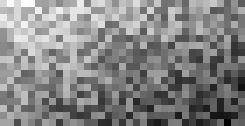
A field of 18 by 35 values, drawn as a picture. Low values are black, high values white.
Slope: up to the top left. Ninth with the lowest average: bottom right. Stripes: none. Ninth with the highest average: top left. Grain: fine. Mirror symmetry: none.
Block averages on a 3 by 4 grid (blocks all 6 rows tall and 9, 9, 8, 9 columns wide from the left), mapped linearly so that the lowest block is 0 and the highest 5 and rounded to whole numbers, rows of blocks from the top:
5 4 3 2
3 3 2 1
2 1 1 0
